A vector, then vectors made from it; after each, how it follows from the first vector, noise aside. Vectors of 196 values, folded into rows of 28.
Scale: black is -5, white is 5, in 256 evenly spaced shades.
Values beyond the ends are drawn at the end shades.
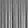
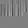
partly zeroed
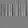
partly zeroed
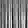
scaled up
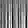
scaled up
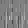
partly zeroed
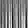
scaled up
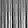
scaled up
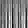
scaled up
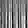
scaled up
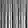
scaled up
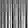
scaled up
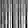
scaled up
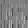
partly zeroed
